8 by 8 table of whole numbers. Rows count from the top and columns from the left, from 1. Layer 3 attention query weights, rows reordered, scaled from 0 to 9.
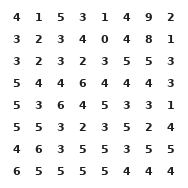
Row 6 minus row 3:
2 3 0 0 0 0 -3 1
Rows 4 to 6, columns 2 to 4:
4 4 6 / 3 6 4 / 5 3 2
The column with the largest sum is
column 7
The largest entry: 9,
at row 1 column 7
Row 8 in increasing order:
4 4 4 5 5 5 5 6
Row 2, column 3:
3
